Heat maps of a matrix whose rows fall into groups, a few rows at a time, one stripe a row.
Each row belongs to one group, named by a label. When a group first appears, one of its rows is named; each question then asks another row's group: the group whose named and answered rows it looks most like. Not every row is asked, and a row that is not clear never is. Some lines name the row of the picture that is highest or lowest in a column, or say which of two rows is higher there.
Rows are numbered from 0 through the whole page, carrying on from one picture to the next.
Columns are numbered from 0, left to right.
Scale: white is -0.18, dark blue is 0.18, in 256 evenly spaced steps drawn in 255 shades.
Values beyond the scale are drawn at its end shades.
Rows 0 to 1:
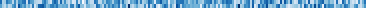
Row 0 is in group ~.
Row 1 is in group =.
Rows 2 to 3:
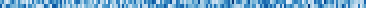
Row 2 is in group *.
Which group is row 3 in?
~
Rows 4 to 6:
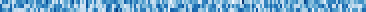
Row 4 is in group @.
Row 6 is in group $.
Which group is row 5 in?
~
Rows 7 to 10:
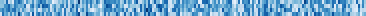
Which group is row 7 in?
=
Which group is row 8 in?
~
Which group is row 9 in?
~
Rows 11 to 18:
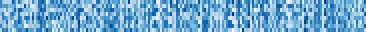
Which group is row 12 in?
$
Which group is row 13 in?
=
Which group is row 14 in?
*
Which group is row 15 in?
@
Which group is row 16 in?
=
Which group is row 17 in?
=
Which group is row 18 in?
@
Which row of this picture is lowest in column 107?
15
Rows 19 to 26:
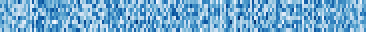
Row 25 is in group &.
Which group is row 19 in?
=
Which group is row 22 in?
$
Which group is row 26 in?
*
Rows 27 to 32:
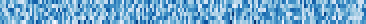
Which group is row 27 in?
&
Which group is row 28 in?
=
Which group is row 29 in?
$
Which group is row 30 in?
*
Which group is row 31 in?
~
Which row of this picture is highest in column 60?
27
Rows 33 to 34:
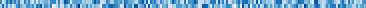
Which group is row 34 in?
@
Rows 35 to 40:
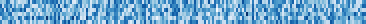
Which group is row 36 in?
$
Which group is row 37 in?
~
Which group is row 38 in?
$
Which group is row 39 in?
@
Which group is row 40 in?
$
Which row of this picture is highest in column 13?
39
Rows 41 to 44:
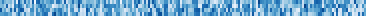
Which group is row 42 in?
=
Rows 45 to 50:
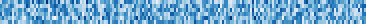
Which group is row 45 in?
@
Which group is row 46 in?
$
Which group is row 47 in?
~
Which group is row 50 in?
&
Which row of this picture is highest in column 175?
49
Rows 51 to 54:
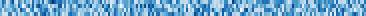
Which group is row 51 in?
*
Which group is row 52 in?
@
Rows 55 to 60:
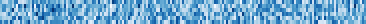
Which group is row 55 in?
&
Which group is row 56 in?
*
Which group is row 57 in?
*
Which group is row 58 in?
&
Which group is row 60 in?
$
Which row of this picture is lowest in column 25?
59
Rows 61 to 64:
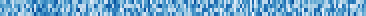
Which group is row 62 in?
~
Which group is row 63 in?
@
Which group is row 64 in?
&
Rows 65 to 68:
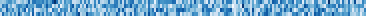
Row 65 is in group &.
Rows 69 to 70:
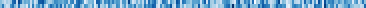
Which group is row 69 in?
=
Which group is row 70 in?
*
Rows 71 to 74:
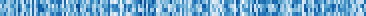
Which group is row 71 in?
*
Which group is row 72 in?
@
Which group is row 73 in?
=
